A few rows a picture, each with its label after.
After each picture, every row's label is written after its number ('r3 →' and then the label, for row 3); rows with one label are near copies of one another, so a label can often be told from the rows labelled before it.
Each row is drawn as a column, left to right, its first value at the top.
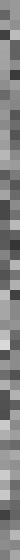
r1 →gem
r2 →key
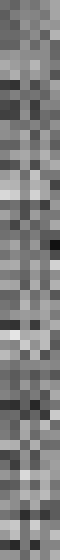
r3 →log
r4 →log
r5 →gem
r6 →log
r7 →gem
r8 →key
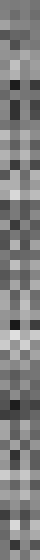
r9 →gem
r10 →log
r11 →gem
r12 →log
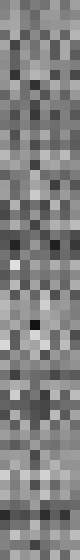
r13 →gem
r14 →key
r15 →gem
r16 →log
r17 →gem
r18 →key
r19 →gem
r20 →key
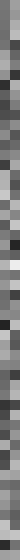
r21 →log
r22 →key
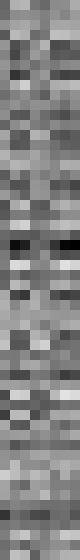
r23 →gem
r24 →key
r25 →key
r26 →gem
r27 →gem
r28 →key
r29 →key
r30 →key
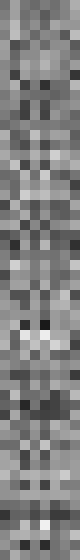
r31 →gem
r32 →key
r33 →log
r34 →gem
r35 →log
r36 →gem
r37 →gem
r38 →key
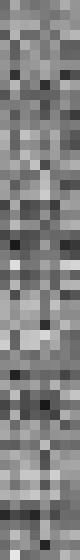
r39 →gem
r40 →key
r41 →gem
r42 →gem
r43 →log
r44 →gem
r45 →key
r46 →key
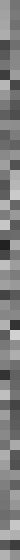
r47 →key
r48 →log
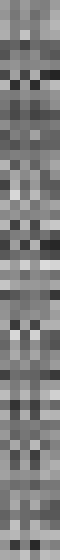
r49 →key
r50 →log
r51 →key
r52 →log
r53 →key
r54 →key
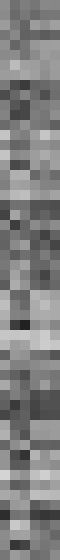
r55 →gem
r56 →log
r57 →log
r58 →gem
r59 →gem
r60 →gem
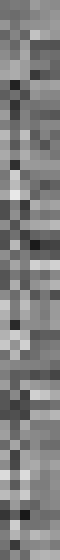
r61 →gem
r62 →log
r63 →gem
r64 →key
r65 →key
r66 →key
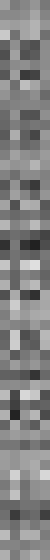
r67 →key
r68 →gem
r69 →key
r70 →key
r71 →gem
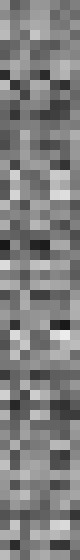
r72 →key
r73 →log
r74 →gem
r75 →key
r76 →key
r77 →log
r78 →log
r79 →gem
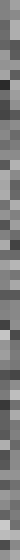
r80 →log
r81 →key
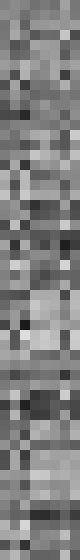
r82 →log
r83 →key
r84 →log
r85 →gem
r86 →gem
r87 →gem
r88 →key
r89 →gem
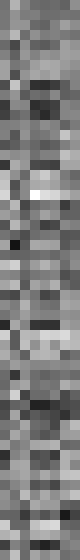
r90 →log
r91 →key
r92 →gem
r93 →log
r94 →log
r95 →log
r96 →gem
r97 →gem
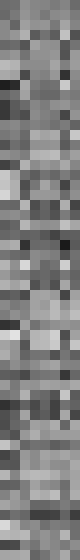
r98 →log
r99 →log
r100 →key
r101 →gem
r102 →gem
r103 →gem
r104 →key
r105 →gem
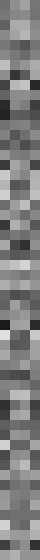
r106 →log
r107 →key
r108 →key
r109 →log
